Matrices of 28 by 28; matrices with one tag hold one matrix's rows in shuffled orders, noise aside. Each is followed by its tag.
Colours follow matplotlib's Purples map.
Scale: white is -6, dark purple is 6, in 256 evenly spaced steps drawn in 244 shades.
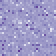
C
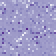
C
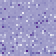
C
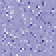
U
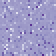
U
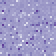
C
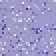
C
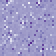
U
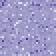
C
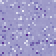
C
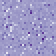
U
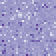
C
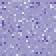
C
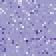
C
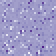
U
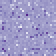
C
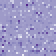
C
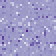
C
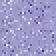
U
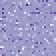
C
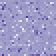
C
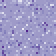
C
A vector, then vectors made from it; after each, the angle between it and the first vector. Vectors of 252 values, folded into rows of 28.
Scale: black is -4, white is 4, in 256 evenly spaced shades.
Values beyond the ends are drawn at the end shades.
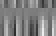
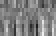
nearly parallel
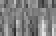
nearly parallel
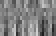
nearly opposite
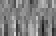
nearly opposite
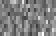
partly aligned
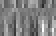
nearly parallel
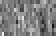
partly opposed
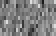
partly aligned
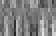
nearly parallel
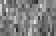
partly opposed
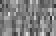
partly aligned
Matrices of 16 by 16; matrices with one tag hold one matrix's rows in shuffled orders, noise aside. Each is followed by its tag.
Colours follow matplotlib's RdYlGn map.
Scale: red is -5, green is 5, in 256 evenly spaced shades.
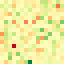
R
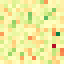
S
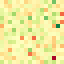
S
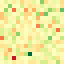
R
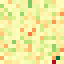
S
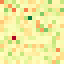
R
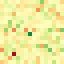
R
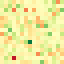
R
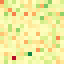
R
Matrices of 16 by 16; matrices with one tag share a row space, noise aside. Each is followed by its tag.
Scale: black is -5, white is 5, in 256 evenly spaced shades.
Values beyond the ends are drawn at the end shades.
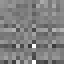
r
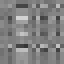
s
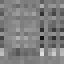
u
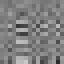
s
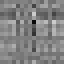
r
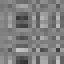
s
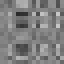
s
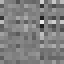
u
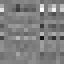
u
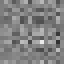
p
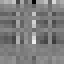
r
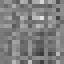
p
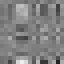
s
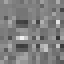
s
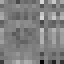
u
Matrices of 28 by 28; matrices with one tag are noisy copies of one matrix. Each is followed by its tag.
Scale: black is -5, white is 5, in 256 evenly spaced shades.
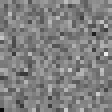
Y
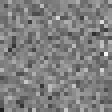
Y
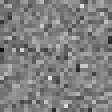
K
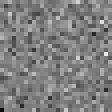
Y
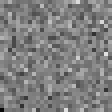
Y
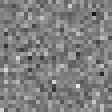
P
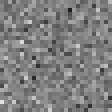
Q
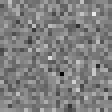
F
